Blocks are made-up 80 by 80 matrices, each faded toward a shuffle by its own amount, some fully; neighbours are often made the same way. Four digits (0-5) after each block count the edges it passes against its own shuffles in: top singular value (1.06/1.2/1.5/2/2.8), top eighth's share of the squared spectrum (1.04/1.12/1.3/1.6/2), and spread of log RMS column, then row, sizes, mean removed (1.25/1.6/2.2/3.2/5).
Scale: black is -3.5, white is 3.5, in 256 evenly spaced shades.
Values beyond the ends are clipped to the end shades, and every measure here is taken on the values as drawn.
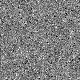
0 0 0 0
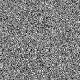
3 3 1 1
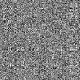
4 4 2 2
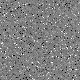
1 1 0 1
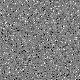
1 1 0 0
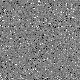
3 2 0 1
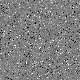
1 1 0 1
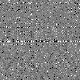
4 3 2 2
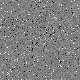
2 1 0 0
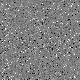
1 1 0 0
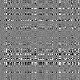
5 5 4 4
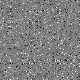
3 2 1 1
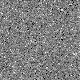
0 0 0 0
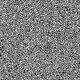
0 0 0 0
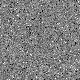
0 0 0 0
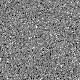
0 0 0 0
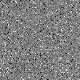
0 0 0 0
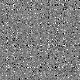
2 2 2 2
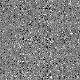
1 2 2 1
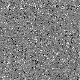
0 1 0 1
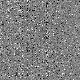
1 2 2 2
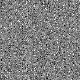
1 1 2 0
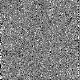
2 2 3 0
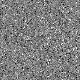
1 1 2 0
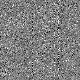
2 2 2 0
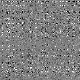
2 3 3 3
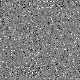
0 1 1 1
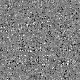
1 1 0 1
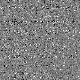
2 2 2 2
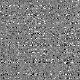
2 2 2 3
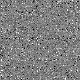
1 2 1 2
